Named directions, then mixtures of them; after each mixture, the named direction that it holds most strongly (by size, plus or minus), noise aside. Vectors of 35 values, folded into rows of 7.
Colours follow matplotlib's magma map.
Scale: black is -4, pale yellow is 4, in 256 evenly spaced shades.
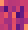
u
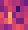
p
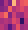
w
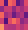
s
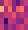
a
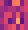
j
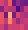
p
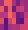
a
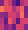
a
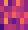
s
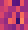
j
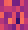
j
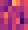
w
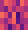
j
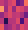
a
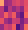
u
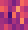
p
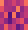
p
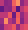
j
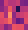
p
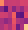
u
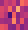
j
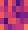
s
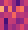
a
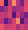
s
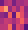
u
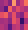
w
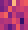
w
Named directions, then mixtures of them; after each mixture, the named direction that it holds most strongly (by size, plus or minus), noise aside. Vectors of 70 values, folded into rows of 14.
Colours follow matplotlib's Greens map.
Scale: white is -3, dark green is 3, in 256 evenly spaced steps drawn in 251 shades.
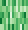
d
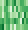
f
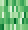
f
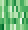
f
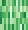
d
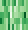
d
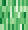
d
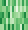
d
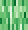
d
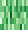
d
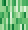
d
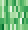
f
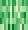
d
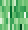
d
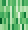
d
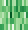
d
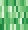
f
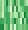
f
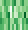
f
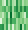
d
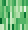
d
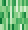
d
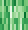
f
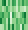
d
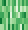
d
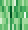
d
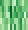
f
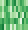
f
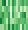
d
